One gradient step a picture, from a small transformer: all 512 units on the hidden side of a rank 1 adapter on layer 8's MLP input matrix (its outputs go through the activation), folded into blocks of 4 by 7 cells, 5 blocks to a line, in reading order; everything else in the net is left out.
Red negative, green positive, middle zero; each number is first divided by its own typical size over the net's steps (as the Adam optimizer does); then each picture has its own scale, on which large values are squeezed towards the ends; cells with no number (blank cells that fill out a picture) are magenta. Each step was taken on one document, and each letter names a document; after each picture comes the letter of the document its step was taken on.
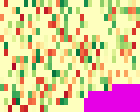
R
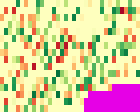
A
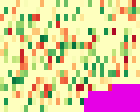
A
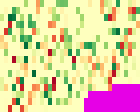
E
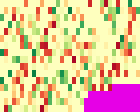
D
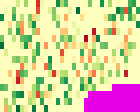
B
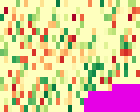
D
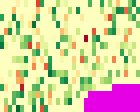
B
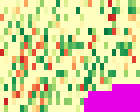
A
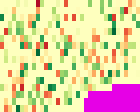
B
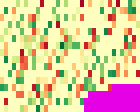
A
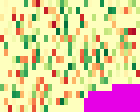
R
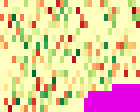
E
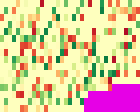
A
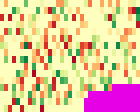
E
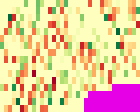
E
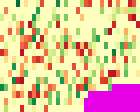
A
